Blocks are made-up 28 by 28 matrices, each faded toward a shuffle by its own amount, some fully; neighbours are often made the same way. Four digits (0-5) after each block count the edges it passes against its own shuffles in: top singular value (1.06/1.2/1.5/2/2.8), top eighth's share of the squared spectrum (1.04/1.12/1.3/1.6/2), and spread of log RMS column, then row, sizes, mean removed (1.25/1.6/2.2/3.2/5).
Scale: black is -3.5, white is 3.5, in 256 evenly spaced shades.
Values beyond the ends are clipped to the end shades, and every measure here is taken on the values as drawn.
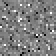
0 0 0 0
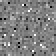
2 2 0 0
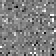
2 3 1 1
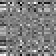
4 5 2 3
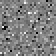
0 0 0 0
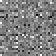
3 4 1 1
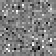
1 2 1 1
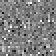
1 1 0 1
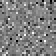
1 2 0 1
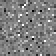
0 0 0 0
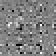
3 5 2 2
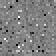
1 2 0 0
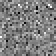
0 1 0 0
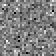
0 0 0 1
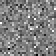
0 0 0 0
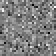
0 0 0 0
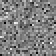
0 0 0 0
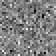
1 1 0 0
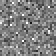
0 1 0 0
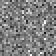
1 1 0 0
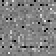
3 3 0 1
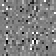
3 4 2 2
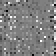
3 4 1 1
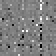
3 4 1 1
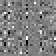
3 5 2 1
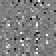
2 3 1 1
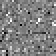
2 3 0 1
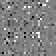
3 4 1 1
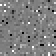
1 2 0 1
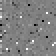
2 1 0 0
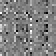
3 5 2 1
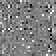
3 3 1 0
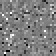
2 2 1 0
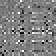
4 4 2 2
